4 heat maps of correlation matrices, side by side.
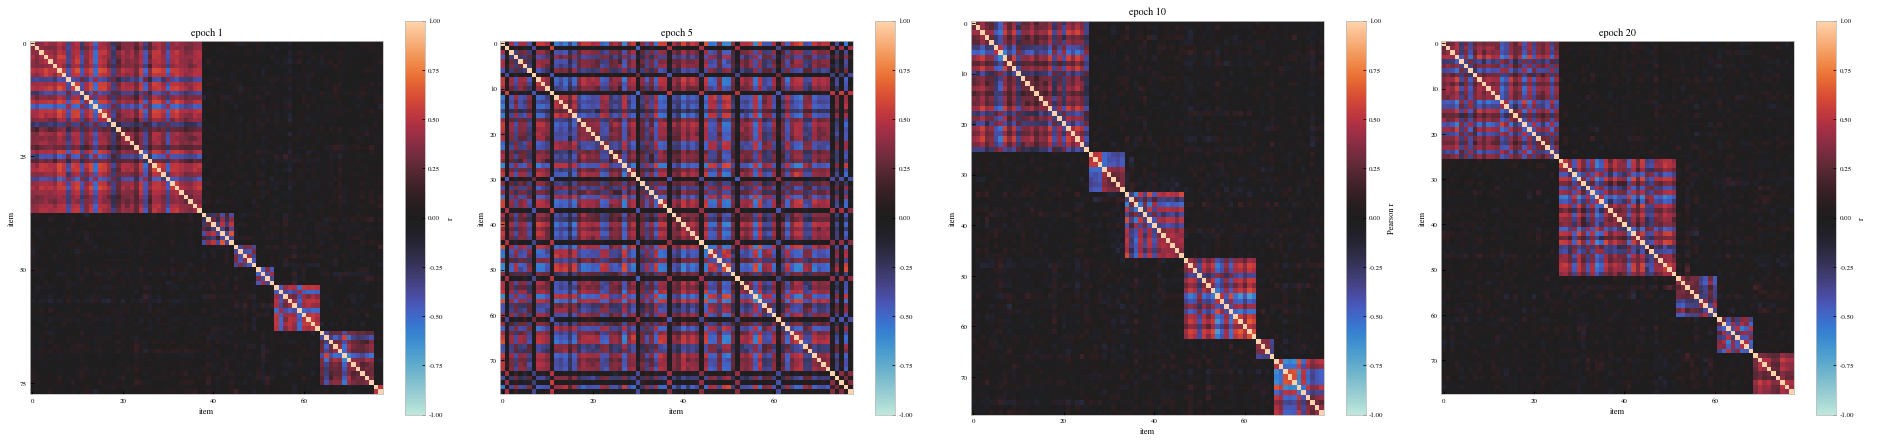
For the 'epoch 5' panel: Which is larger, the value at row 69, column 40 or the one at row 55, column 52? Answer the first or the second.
the first
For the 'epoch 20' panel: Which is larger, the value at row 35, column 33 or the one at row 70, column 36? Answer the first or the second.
the second
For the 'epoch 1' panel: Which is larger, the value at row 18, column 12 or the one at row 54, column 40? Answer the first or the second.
the second
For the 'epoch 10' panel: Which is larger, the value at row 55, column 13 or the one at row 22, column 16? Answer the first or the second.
the second
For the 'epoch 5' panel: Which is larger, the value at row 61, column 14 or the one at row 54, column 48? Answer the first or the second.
the second
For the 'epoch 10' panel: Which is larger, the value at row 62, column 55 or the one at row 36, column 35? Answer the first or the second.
the second
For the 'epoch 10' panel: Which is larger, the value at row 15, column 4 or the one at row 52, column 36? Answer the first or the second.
the first
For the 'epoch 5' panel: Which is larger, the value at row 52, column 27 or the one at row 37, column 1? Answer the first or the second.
the second
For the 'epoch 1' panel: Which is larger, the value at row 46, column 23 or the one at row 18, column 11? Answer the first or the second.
the second
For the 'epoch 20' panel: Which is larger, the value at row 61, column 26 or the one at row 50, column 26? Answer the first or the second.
the second
